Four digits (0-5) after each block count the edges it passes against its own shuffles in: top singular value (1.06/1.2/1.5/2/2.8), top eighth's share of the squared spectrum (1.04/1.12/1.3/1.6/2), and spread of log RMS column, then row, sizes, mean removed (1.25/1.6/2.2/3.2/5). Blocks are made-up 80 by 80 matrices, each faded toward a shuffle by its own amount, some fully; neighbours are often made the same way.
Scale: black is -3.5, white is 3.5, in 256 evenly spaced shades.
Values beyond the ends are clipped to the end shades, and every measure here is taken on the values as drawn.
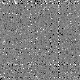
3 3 2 2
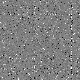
2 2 1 1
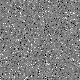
2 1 0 0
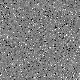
2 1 0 0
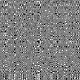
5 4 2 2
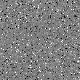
2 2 0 0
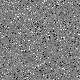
1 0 0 0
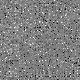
3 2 0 1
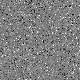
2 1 0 0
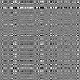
5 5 4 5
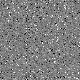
3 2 1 1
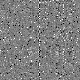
4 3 2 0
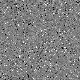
2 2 0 1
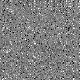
4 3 2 1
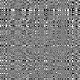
5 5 4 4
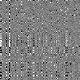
5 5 3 2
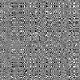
5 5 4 3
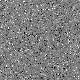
0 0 0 0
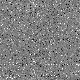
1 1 0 1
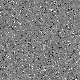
0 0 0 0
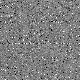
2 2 0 1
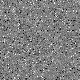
0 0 0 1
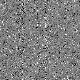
1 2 2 0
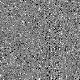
2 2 2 0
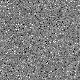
0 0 0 1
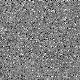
1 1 0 3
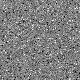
0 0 0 0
